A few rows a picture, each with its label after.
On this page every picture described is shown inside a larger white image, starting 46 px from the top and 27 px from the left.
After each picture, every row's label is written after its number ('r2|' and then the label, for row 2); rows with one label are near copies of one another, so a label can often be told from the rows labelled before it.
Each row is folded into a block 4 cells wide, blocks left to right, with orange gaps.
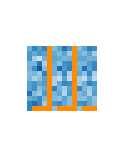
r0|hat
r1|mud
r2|mud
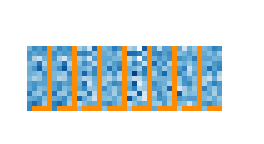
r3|hat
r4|hat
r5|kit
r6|mud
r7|kit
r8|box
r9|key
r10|mud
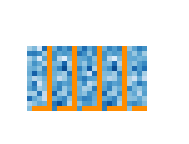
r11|kit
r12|hat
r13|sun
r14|hat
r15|mud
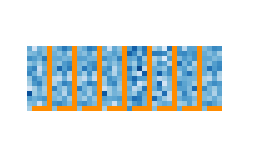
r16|key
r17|mud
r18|mud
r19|key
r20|sun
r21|kit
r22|box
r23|mud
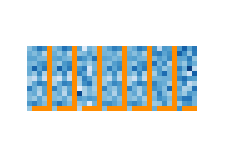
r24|mud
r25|mud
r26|key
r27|mud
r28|mud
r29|box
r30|sun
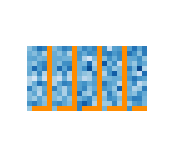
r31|mud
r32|mud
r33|hat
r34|box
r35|sun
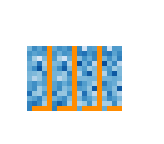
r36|hat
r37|hat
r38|box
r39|box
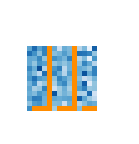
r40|sun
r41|key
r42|kit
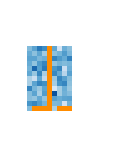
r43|mud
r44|key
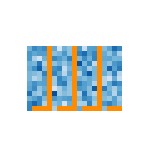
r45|hat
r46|key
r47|box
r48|mud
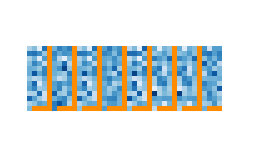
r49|kit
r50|hat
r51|kit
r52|sun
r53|kit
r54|key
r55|key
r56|box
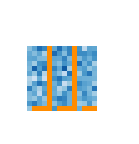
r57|mud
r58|sun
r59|box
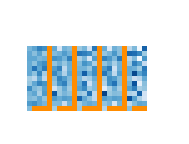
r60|mud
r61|key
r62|kit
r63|key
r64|kit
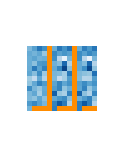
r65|mud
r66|hat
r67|hat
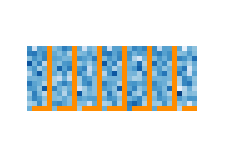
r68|box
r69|mud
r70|key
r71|box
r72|hat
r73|box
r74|key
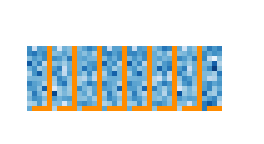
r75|box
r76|key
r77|mud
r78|box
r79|box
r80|mud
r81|key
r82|hat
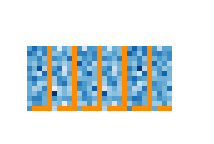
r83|sun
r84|key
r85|box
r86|key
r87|sun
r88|box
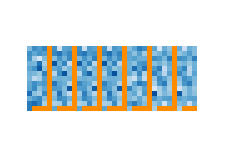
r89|hat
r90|box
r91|box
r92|box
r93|mud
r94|key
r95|key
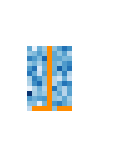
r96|key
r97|mud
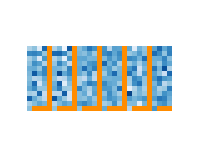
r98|kit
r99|kit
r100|mud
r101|box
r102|key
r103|sun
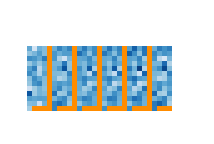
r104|key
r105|hat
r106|sun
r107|sun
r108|sun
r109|hat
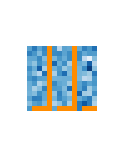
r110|sun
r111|box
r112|hat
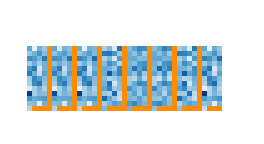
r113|key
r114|key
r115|key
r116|kit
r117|mud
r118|mud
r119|kit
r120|key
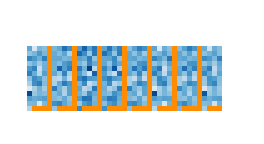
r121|key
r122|mud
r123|sun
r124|sun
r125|mud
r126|key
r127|mud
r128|key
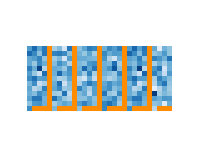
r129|sun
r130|kit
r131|mud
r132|hat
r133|sun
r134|key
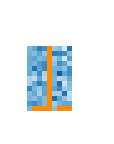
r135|mud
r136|kit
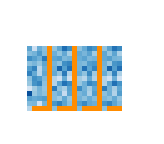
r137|key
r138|mud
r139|mud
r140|mud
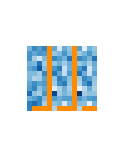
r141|hat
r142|key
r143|key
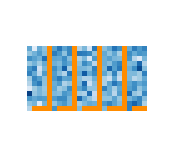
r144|key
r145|sun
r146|kit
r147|mud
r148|hat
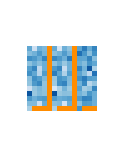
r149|key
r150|key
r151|sun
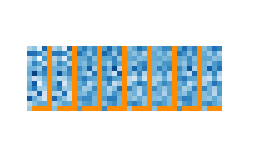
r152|kit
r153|kit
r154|sun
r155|sun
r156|mud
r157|mud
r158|sun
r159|mud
